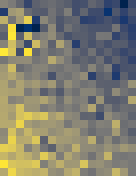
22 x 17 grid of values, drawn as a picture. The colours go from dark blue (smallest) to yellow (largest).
In the top left lies a patch that is rougher than the rest. On average the colour sits 50% of the way up the scale. The top right is the ninth with the lowest average. There are no regular stripes. The grain is fine, like static. There is an overall slope up to the bottom left. The top left is the roughest part. The bottom left is the ninth with the highest average.
